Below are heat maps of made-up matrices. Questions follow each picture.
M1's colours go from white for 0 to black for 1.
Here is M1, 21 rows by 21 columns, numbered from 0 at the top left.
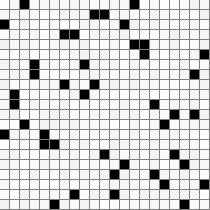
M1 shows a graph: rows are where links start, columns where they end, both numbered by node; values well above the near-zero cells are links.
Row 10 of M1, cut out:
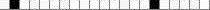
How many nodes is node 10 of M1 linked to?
2
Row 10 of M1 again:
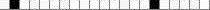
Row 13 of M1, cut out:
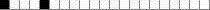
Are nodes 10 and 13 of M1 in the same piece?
no
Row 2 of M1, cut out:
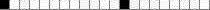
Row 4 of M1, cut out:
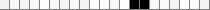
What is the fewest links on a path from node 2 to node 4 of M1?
3
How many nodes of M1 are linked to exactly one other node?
0
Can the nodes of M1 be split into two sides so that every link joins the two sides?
no
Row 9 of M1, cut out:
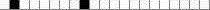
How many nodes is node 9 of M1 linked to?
2
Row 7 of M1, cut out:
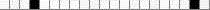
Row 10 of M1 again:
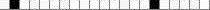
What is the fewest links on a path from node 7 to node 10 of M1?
5
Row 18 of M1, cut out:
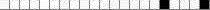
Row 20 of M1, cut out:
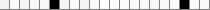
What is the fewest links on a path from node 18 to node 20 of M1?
1
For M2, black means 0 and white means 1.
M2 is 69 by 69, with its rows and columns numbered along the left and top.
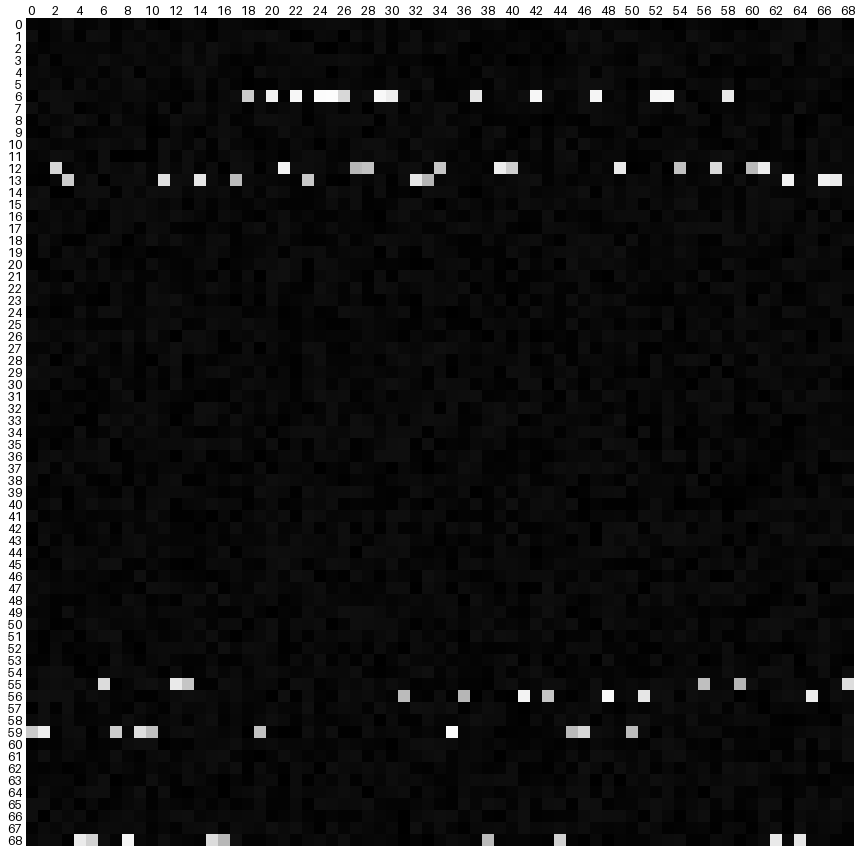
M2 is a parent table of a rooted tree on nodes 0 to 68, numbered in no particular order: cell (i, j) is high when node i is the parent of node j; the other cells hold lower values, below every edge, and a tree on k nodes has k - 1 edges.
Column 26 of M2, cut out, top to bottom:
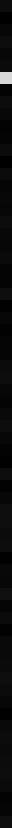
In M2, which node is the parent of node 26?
6
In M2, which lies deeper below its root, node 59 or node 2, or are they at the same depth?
node 2
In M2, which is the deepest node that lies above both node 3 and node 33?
13
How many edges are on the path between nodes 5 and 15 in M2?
2
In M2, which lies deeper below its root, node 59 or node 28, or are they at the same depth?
node 28
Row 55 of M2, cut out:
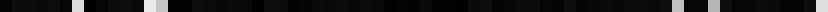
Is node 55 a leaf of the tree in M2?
no
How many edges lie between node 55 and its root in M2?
0
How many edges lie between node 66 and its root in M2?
2
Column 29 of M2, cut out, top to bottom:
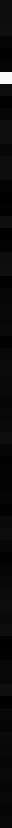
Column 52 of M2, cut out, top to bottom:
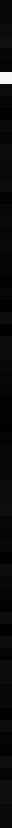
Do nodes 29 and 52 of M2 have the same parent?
yes
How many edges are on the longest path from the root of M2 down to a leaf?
2
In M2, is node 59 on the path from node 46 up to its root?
yes
